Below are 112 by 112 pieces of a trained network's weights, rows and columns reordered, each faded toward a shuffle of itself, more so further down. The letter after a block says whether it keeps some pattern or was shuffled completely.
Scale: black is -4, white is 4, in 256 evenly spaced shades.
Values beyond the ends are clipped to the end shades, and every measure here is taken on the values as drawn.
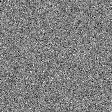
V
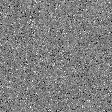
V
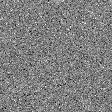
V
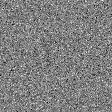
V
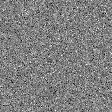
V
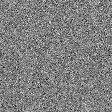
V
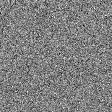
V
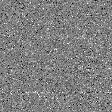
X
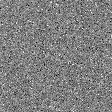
V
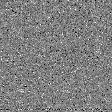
X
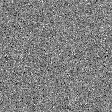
V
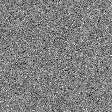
V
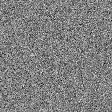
X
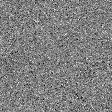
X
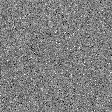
V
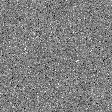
V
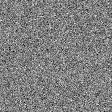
V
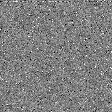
X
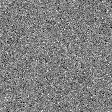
V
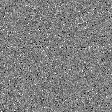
X
